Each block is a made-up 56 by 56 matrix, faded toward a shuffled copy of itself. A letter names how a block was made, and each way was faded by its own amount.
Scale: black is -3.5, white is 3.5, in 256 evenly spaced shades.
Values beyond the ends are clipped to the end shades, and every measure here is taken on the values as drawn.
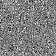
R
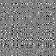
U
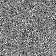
R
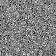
R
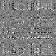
U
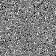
R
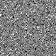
R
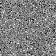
R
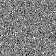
R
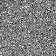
R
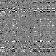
U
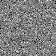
R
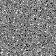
R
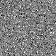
R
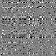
U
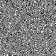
R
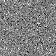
R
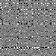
U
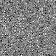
R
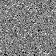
R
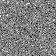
R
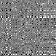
U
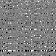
U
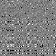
U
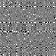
U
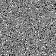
R
